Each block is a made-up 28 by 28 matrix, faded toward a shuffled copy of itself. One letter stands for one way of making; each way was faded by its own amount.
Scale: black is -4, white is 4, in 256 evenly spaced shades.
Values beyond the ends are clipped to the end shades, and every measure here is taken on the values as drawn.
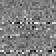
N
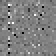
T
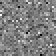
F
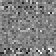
N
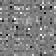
T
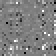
T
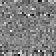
N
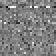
N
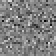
N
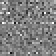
N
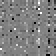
T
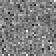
F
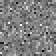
F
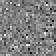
F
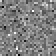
F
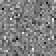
F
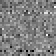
N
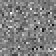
N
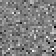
F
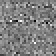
N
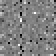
T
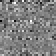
N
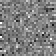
F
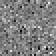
F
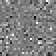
T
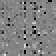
T
